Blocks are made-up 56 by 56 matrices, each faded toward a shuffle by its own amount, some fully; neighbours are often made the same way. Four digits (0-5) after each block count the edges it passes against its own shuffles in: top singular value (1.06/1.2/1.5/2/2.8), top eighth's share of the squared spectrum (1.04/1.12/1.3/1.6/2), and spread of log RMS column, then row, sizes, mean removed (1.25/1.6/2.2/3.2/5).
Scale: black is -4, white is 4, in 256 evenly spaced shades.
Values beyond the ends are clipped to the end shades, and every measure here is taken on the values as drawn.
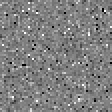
0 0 0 0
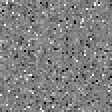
1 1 0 0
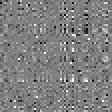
4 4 3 2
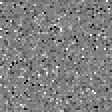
0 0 0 0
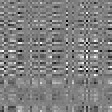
5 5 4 4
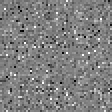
3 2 0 0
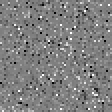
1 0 0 0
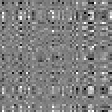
5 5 3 3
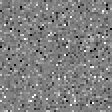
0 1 0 0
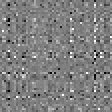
4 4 2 2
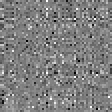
4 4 2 2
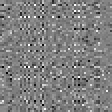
5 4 3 3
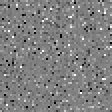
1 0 0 0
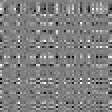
5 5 4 4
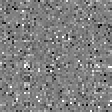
3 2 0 1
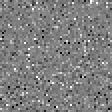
1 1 0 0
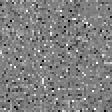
2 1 0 0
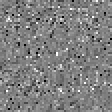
3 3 1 1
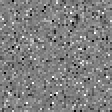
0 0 0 0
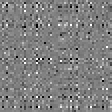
5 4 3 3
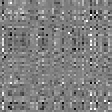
5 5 3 3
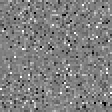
3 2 1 0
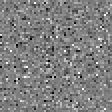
3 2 1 1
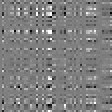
5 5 4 4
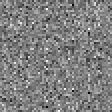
1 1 2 0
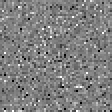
2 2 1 1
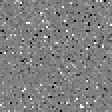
1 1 0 1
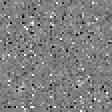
2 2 1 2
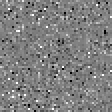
0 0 0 0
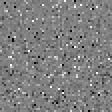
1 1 0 0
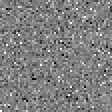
0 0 0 0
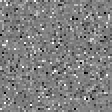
0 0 0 0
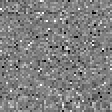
3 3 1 1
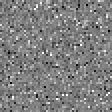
0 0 0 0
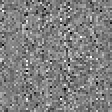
1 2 3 0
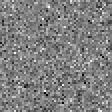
0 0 1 0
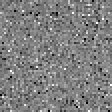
0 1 0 0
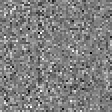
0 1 2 0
